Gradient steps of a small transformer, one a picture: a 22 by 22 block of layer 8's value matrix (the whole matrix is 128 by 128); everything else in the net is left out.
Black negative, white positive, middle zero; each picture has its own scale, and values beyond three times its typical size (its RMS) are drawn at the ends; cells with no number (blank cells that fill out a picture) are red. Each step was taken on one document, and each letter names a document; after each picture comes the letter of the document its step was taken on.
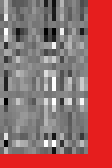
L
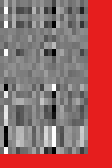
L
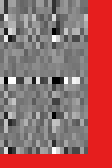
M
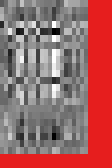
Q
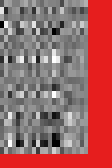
Q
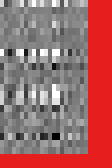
Q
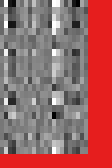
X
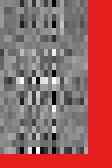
Q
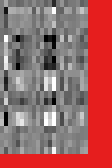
L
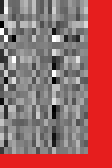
M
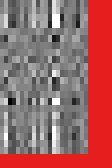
X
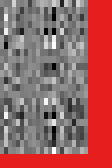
L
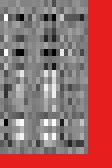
L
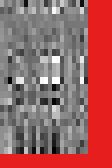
Q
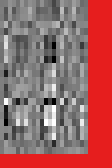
L
